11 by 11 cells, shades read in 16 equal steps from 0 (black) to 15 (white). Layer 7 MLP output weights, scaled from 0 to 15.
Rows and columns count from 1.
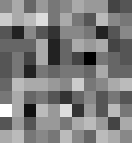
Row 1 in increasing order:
4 5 6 7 8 8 9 9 9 10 10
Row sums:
85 101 61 74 56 69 102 69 94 88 97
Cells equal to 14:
0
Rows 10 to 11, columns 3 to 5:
5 9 9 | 7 8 7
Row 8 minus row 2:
-5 0 -5 -6 -2 -7 -1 3 -6 -1 -2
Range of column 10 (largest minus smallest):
7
